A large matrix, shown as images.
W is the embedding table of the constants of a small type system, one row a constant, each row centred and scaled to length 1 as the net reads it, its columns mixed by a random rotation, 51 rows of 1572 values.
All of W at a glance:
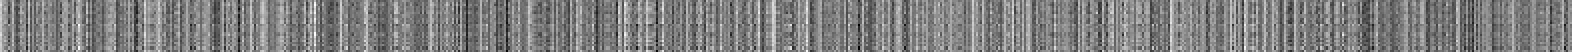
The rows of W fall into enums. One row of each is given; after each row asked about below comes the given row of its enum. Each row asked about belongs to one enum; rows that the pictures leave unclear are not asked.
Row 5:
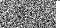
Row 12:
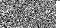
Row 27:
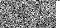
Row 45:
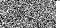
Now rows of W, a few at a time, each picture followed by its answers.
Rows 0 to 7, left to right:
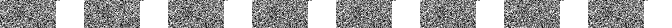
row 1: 27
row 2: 45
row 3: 5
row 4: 5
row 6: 12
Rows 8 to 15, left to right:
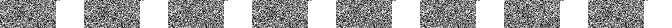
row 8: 45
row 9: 45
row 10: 12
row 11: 45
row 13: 12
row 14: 27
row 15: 45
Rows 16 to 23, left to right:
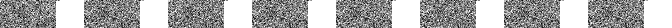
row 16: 27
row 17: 45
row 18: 5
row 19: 45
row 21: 12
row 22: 45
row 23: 45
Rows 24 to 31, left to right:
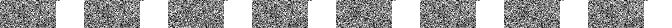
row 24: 27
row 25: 27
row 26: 12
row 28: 45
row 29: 27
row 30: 45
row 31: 27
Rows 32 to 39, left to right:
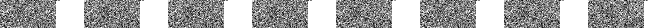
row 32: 12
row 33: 5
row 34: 5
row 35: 5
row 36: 45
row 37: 12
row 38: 45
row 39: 27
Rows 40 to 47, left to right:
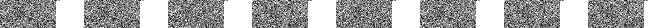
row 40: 45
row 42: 12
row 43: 27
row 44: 5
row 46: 27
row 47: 27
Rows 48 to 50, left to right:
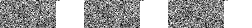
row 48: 27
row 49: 27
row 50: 45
